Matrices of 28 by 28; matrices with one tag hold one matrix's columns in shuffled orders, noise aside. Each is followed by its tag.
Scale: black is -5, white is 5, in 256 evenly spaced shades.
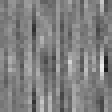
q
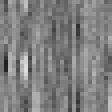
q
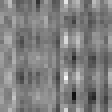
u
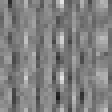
u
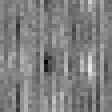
q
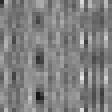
u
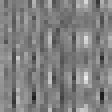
u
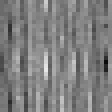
q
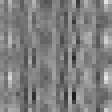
u
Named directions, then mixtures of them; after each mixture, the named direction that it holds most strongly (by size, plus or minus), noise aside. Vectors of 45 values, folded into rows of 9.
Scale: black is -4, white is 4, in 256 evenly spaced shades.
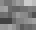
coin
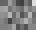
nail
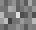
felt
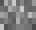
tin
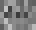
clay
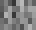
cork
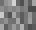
cork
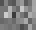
cork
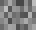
nail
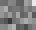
nail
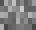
tin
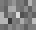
felt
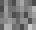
cork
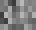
cork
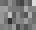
nail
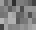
tin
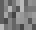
cork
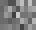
cork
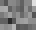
nail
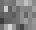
coin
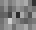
nail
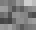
coin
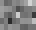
coin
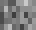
cork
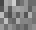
clay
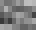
coin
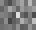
felt
